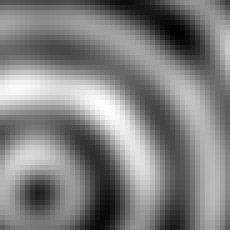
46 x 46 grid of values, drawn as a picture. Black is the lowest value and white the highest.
Ninth with the lowest average: top right. Average level on the scale: 50%. Rings: centred on the bottom left. Slope: none.
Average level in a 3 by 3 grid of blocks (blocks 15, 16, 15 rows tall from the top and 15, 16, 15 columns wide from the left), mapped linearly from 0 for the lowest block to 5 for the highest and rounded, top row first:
210 | 553 | 312
